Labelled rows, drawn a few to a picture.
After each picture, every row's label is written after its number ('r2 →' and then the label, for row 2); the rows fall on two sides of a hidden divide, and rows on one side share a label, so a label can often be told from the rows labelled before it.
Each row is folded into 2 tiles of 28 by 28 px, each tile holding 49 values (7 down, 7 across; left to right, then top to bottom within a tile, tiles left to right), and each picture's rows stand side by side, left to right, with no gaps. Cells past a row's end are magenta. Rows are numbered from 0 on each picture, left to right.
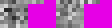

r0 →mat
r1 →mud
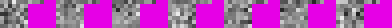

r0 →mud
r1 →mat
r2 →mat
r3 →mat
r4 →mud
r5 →mat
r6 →mat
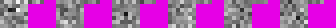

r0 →mat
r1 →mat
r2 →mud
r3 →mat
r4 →mud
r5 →mat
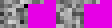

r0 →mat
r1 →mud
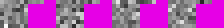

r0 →mat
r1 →mat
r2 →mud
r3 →mat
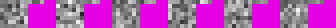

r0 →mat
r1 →mud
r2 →mat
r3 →mud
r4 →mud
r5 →mat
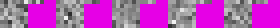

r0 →mat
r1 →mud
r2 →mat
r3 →mud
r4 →mud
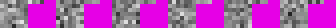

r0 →mud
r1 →mud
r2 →mat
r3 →mud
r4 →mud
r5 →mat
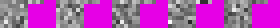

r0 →mud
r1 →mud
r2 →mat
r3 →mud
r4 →mud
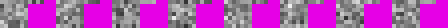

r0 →mud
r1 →mud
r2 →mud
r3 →mud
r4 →mat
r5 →mud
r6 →mat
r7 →mud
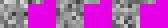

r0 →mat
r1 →mud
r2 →mud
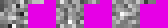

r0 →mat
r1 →mat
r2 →mud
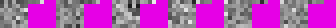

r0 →mud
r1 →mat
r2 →mud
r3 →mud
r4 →mud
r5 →mat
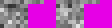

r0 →mat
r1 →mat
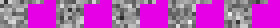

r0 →mat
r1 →mud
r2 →mat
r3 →mud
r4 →mat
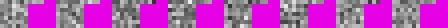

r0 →mat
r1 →mat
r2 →mat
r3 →mat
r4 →mud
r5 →mud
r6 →mat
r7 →mud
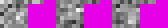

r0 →mat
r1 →mud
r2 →mud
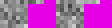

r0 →mud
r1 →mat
